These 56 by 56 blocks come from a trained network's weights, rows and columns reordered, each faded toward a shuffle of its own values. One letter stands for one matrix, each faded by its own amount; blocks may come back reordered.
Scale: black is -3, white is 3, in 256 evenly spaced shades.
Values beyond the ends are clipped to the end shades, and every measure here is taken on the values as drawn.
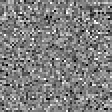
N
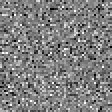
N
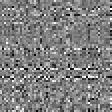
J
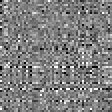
J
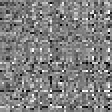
J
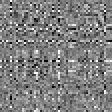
J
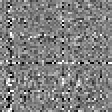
J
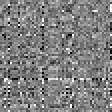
J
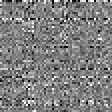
J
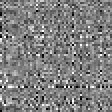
J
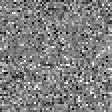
N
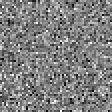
N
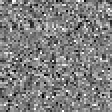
N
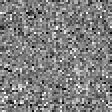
N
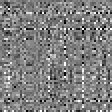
J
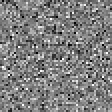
N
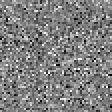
N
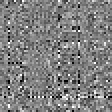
J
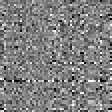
J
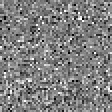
N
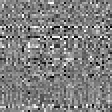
J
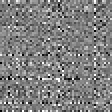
J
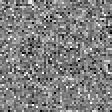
N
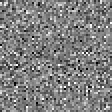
N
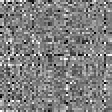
J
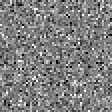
N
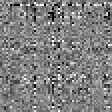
J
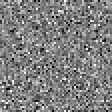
N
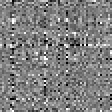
J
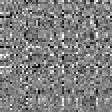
J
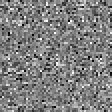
N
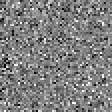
N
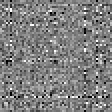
J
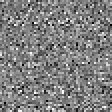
N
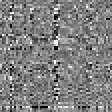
J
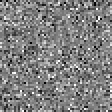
N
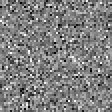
N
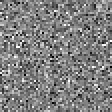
N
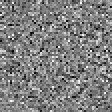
N
